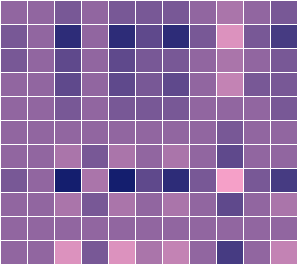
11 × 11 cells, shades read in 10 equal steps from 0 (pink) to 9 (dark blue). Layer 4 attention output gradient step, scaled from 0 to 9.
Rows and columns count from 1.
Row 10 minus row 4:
0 0 -2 0 -2 -1 -2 0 2 -1 -1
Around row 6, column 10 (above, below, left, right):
4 4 5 4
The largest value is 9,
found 2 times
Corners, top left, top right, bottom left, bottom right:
4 5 4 2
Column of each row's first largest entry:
3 3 3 3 3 9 9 3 9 1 9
